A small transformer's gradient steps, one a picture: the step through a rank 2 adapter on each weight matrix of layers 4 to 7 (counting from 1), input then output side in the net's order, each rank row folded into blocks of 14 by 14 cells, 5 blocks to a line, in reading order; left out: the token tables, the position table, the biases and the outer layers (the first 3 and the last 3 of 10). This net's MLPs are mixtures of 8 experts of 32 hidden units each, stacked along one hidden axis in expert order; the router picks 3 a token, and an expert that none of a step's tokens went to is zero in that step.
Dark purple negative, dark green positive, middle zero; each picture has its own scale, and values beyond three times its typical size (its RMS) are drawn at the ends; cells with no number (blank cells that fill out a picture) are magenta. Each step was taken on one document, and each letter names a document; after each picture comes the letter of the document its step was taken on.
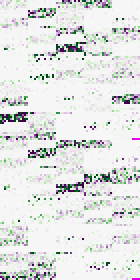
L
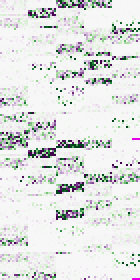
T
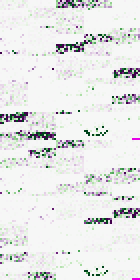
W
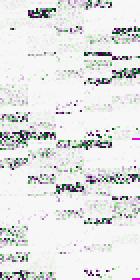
W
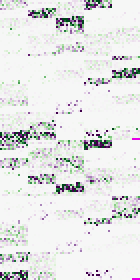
W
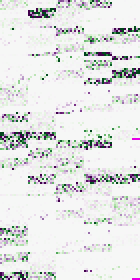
W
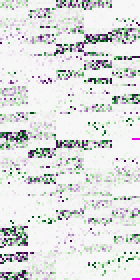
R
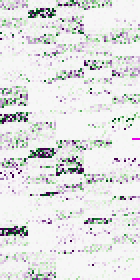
R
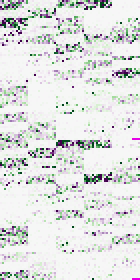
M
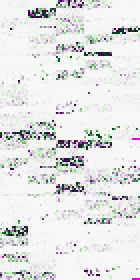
W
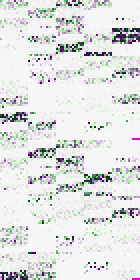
L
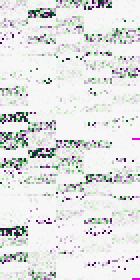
R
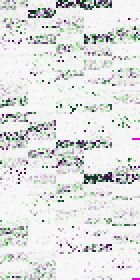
M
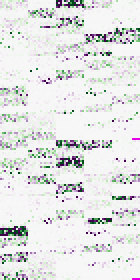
R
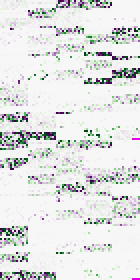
W
